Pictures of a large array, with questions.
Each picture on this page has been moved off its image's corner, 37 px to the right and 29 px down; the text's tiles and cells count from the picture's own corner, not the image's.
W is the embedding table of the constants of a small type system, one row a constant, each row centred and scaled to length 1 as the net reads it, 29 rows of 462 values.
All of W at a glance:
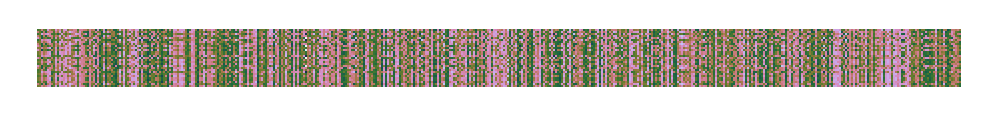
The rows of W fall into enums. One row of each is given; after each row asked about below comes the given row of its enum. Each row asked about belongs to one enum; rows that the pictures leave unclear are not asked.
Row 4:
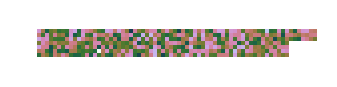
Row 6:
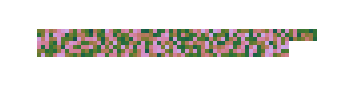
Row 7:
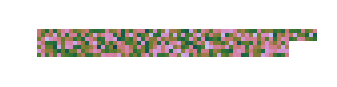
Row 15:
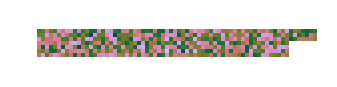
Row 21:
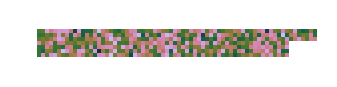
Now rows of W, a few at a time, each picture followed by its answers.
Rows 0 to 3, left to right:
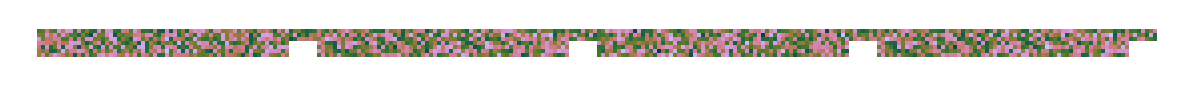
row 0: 15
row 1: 7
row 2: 21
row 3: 7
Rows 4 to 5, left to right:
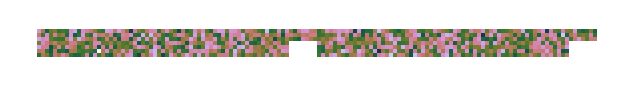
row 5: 21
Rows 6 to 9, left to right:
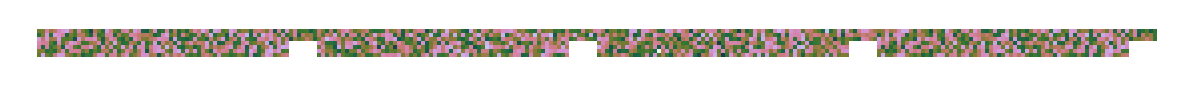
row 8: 4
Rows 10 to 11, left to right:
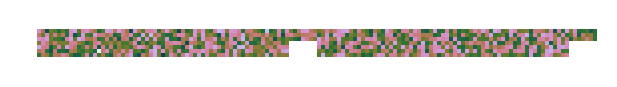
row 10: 4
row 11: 6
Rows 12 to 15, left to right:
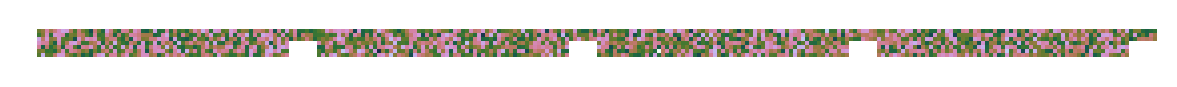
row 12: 6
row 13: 21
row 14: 4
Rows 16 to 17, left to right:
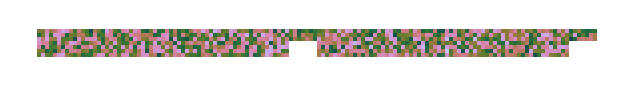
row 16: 6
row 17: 15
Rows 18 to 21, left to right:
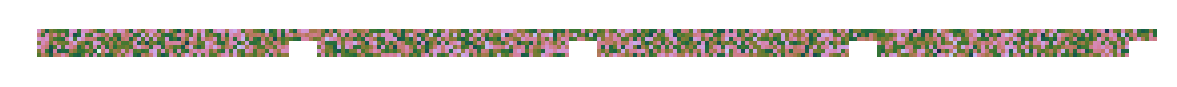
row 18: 4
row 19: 7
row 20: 15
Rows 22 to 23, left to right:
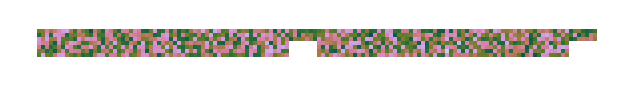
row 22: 6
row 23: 15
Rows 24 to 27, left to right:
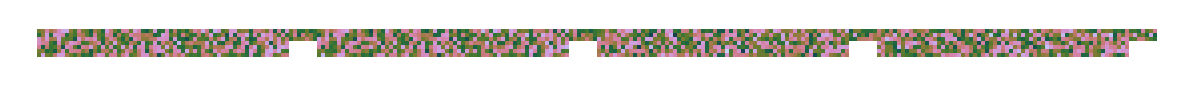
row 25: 6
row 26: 15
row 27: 7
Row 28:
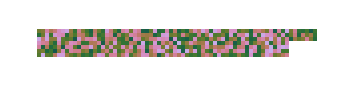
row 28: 6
